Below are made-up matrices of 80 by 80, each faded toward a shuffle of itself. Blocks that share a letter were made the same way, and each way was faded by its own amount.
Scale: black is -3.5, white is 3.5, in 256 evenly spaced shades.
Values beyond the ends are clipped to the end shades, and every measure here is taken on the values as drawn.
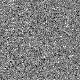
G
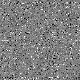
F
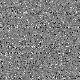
F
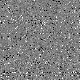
F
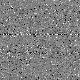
F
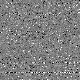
F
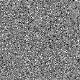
G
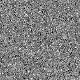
G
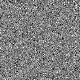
G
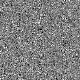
G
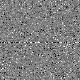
F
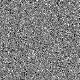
G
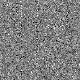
G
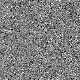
G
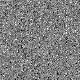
G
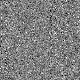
G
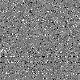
F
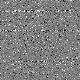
F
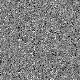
G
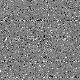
F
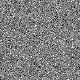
G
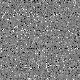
F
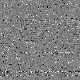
F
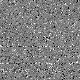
F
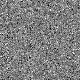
G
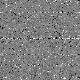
F
